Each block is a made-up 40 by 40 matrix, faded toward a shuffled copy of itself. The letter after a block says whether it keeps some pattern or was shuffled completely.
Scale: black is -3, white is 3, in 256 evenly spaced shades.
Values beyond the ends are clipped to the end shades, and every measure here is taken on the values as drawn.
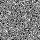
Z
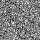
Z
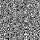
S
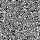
Z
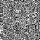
S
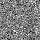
Z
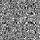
S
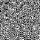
S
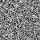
Z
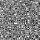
S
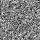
Z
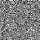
S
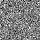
Z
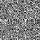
S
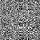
S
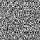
S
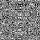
S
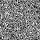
Z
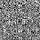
S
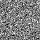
Z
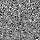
Z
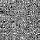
S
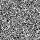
Z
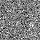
Z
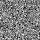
Z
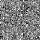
S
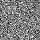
Z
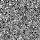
Z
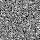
Z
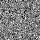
Z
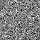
Z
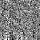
S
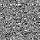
S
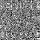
S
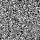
Z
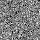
Z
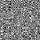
S
